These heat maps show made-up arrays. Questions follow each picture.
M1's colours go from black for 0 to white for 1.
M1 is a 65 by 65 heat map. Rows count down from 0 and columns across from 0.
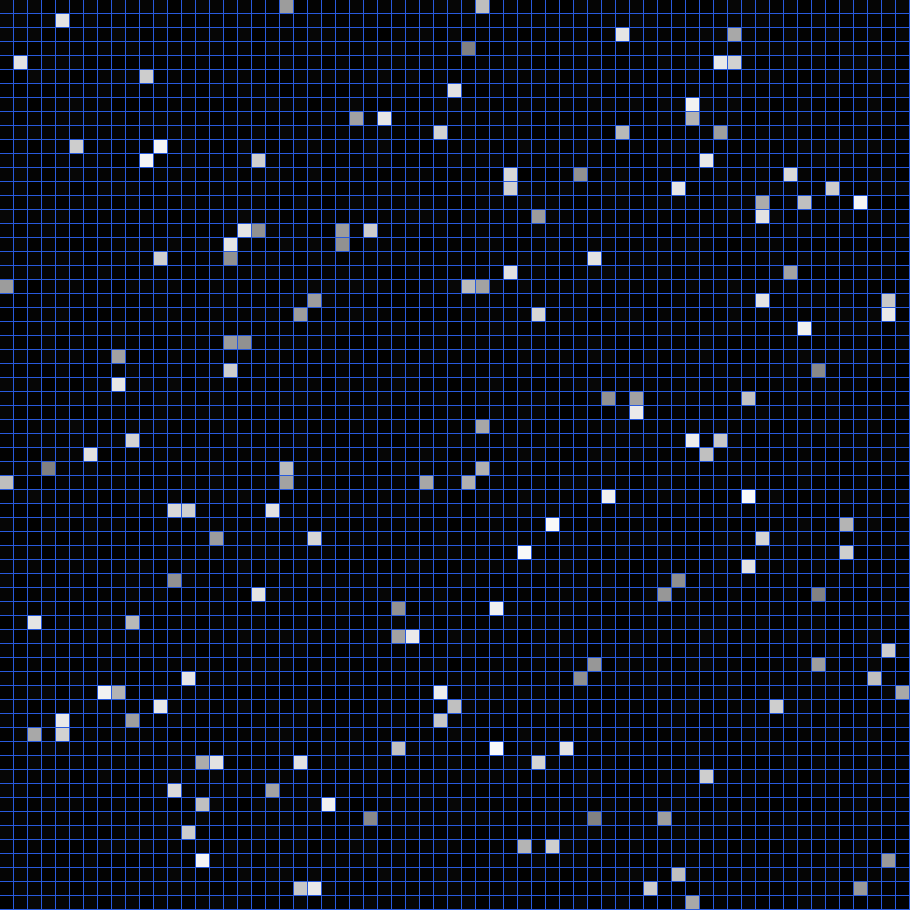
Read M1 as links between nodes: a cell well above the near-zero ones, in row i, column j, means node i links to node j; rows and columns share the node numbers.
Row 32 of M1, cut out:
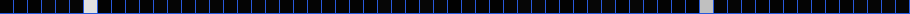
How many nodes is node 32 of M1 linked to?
2
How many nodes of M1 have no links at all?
0
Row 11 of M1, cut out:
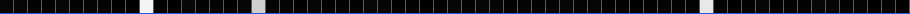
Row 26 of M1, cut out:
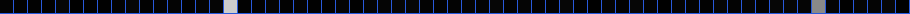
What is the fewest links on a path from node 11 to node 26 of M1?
3
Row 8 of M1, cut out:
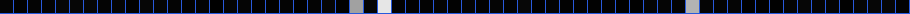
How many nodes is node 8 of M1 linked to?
3
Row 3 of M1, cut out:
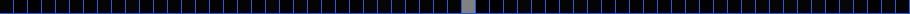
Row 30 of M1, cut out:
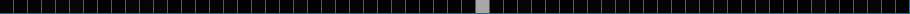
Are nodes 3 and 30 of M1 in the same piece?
yes
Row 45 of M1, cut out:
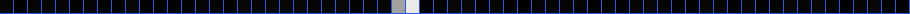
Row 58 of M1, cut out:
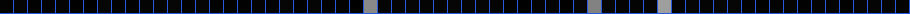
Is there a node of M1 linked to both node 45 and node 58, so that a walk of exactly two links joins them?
no
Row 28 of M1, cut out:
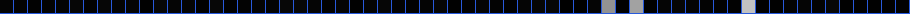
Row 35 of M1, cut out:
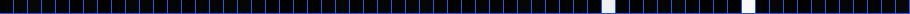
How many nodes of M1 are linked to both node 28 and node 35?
2
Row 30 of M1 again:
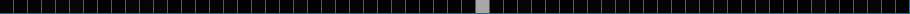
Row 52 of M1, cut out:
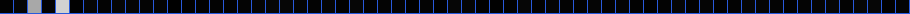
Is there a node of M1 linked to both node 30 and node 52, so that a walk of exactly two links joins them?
no
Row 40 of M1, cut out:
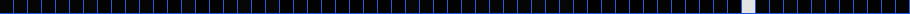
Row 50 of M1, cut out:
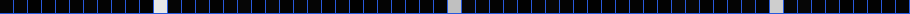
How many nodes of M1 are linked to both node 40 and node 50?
0
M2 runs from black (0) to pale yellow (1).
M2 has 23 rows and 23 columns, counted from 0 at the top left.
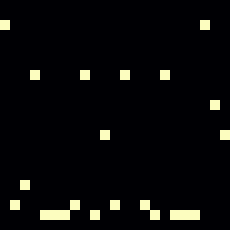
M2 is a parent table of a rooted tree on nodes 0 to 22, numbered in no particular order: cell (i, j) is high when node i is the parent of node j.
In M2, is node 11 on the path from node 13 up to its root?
no
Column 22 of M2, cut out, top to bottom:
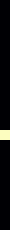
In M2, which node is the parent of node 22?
13
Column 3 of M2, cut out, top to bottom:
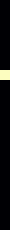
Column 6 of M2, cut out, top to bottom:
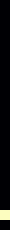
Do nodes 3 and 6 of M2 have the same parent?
no
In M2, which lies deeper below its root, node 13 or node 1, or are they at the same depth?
node 1
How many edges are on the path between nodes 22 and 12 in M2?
8
